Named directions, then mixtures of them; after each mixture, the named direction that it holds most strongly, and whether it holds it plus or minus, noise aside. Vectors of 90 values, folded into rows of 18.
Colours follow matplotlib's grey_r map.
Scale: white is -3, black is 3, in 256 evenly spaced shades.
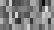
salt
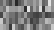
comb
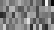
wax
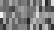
wax, minus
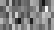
salt, plus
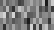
wax, minus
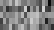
comb, minus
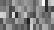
wax, minus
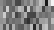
wax, minus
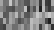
comb, minus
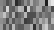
wax, minus
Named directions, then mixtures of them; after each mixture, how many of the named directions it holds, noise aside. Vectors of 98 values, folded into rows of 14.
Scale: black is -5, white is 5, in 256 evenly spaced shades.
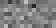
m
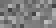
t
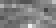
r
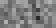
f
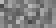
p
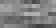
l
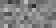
one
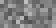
two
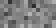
three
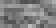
three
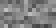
two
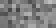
three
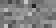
one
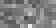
three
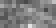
one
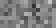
three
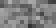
two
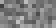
three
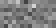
one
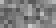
three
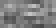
two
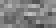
two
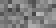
three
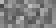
one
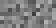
two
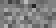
one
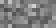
two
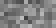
three
